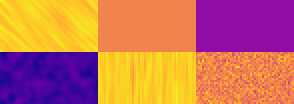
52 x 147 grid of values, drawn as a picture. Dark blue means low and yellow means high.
The table splits into 2 rows of 3 panels. Panel 1,1: very high, slanting down to the right, faint in contrast. Panel 1,2: high, flat. Panel 1,3: low, flat. Panel 2,1: very low, blotchy, faint in contrast. Panel 2,2: very high, streaked downward, faint in contrast. Panel 2,3: high, fine-grained.
